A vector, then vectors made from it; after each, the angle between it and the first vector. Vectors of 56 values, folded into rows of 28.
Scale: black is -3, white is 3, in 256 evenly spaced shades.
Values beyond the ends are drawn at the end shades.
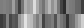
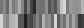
nearly opposite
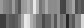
nearly parallel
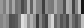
partly aligned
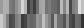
partly opposed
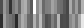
partly aligned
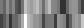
nearly parallel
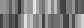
nearly parallel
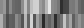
partly aligned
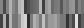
orthogonal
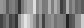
nearly parallel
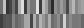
orthogonal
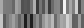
partly opposed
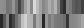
nearly parallel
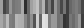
orthogonal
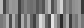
orthogonal
